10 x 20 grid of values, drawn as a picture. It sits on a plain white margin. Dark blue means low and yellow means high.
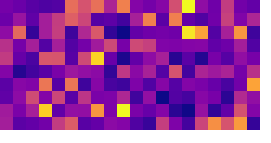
No regular stripes run through it. Most values sit low, with a long tail of high ones. Overall the values sit about 30% of the way up the scale. The top right is the ninth with the highest average. There is no overall slope. Neither half mirrors the other.
